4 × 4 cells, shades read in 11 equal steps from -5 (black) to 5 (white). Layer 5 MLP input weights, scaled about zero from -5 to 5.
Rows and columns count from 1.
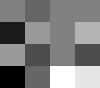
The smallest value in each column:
-5 -2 0 -2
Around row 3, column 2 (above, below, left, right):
1 -1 1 0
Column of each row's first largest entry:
1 4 1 3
